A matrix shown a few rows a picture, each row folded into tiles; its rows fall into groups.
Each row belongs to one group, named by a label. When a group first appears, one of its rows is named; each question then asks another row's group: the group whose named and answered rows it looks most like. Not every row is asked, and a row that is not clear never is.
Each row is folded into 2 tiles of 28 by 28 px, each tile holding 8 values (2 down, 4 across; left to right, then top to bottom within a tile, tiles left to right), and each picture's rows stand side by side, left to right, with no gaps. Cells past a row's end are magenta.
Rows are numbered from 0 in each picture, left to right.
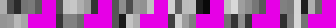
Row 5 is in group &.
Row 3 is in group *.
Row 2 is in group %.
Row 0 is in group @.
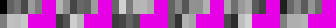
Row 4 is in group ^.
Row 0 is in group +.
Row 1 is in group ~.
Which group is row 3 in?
%
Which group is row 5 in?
+
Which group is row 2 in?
%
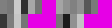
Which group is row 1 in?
^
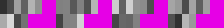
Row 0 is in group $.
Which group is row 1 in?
~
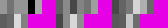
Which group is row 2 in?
%
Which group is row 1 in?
~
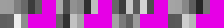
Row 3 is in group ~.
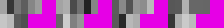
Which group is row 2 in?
%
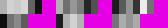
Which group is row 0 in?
*
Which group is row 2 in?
+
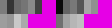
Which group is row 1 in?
+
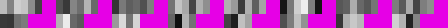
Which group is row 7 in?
$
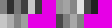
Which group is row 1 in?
*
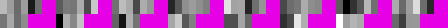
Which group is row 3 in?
$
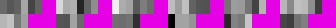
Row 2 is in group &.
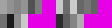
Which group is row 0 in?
^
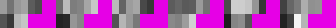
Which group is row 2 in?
*
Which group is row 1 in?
%
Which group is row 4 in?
*
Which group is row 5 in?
%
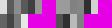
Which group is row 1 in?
~
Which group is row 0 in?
^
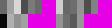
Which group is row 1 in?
^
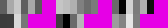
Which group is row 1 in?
^
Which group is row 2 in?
+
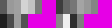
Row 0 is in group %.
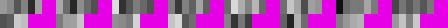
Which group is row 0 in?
~
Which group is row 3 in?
$
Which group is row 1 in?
@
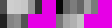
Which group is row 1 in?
+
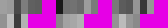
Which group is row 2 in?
@
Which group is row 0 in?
@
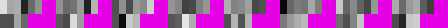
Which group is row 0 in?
&
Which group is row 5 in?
+
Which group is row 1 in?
~
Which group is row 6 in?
^
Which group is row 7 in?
^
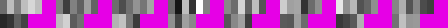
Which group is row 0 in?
%
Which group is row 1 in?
$
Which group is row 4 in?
&
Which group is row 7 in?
@
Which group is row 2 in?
$
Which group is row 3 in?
+
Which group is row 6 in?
^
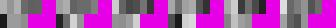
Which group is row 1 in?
~
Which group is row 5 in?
^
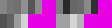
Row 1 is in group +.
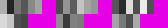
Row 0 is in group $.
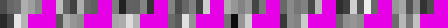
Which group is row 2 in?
+
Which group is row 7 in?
@
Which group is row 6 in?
+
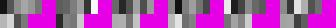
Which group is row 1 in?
~
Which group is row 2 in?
@
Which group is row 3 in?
$
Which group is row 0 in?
$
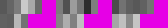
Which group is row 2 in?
@
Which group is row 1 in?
@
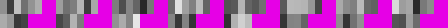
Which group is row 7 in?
&
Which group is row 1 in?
~
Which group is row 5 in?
*
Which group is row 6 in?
^
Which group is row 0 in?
$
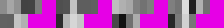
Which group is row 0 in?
~
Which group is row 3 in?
&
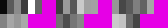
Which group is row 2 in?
$
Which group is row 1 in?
%
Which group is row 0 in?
+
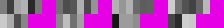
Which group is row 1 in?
@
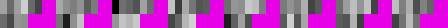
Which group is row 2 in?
+
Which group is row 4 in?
%
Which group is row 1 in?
^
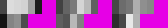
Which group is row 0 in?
*
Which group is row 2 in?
%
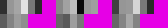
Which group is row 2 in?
*
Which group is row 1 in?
&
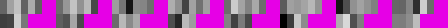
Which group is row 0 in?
&
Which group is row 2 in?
@
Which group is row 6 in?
$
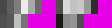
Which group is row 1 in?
*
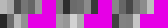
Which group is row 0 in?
~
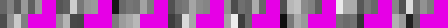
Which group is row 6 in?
&
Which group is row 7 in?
$
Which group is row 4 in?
$
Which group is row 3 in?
%
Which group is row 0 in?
~
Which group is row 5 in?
*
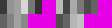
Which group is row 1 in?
^
